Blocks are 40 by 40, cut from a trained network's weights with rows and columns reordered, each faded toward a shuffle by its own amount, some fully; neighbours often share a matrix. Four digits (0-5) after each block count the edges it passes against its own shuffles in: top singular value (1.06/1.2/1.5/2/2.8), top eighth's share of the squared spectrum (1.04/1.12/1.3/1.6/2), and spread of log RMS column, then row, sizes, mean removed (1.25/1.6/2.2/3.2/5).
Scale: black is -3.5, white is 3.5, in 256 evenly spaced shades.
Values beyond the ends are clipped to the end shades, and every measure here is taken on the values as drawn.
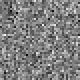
2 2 0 0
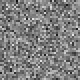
0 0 0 0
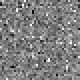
0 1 0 0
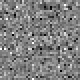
3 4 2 1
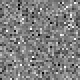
0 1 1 0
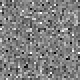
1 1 0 0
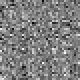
3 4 2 2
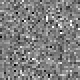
2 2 1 1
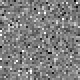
0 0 0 0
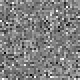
1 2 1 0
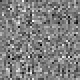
3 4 2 1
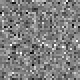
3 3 1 2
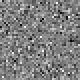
0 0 0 0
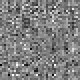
3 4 2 2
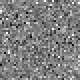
0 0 0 0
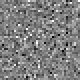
1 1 0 0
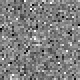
1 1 0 0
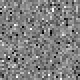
1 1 0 0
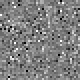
0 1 0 0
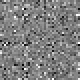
3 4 2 2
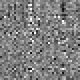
3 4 2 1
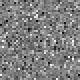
0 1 0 0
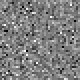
0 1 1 0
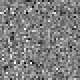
2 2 1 0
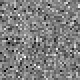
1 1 0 0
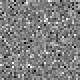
1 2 0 0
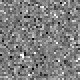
0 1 0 0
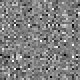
3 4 2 2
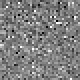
2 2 0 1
